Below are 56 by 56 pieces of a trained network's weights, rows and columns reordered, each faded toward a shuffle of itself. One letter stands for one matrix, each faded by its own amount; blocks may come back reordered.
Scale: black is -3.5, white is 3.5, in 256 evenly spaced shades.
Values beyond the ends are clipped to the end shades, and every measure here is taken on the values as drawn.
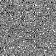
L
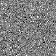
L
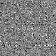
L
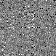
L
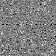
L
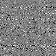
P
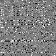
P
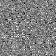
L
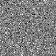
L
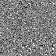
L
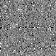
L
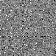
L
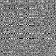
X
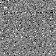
L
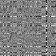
X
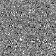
L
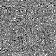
L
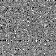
L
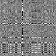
X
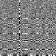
X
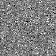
L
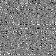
P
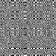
X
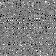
P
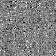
L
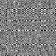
X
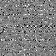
P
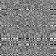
X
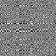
X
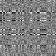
X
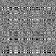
X
